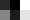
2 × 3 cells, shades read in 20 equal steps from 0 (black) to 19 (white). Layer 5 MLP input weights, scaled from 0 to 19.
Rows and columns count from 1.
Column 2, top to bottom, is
0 2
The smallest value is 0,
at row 1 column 2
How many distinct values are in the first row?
3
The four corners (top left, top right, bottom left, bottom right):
3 19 10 17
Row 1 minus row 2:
-7 -2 2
